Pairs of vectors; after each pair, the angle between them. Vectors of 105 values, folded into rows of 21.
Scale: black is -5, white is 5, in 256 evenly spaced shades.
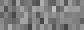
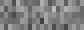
nearly parallel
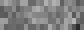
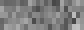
nearly opposite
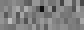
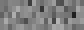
partly aligned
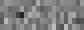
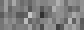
partly aligned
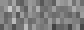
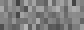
partly aligned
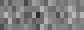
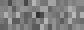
nearly parallel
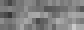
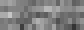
nearly opposite
